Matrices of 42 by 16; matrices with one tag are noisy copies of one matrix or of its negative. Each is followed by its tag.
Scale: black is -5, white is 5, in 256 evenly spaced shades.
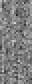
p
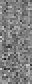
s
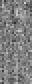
p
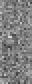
s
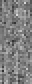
p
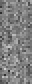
s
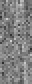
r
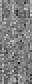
p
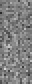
s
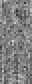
p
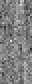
r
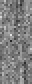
r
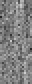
r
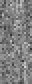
r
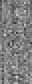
p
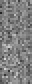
s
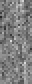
r
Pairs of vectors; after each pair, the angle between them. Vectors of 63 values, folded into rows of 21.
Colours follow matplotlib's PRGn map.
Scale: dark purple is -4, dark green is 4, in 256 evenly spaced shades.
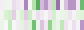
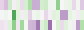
partly opposed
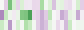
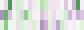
partly aligned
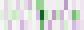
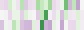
partly aligned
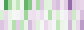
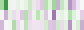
partly aligned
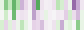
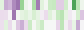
nearly opposite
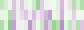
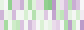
orthogonal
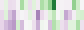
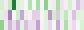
orthogonal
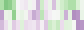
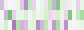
orthogonal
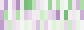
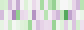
partly aligned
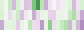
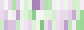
nearly opposite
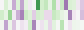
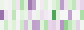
orthogonal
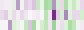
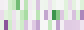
partly opposed
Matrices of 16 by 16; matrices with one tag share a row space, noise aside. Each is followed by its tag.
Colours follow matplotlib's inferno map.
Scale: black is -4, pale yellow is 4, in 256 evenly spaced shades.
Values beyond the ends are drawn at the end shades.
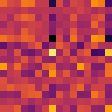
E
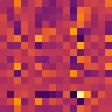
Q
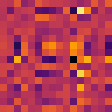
Q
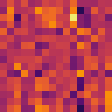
Q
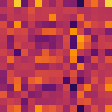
Q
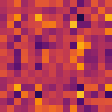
Q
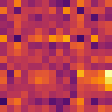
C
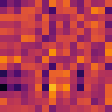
E
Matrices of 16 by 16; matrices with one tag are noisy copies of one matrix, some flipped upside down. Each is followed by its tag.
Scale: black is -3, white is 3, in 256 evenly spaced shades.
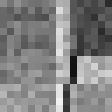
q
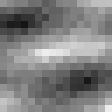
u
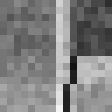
q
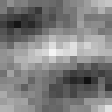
u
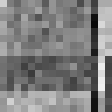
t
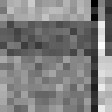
t
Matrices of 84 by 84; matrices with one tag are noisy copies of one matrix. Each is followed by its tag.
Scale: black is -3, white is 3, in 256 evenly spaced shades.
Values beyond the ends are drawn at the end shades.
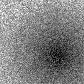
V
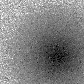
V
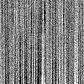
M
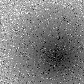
V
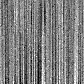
M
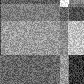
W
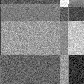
W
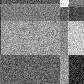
W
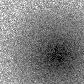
V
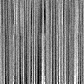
M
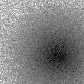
V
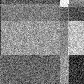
W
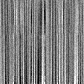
M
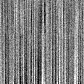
M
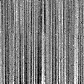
M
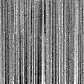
M
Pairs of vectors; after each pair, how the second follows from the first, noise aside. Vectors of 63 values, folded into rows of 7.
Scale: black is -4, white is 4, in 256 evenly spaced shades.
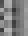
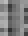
wrapped around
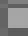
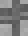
wrapped around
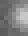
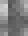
wrapped around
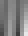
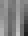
negated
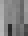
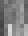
negated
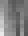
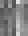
wrapped around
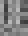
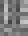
negated
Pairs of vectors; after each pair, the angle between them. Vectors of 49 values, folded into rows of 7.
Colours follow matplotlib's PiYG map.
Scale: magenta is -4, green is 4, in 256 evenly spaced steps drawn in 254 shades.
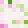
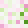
partly aligned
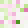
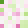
orthogonal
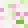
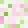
partly aligned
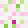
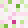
nearly parallel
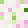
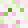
orthogonal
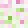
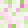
orthogonal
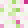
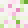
nearly opposite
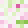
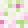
nearly parallel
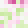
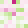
partly aligned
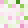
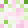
partly aligned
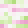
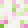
partly opposed
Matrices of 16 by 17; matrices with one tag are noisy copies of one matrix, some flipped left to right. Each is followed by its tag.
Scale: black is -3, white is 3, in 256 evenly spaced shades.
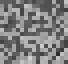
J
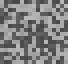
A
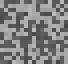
A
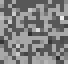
J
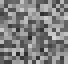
A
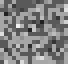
J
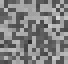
A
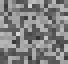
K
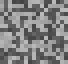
K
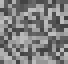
J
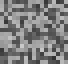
K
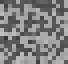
J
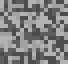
K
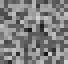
A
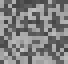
J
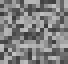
K
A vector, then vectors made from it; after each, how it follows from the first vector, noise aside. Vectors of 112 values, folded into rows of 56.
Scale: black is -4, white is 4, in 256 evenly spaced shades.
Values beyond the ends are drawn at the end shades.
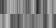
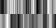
scaled up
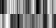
scaled up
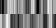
scaled up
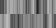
copied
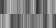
copied
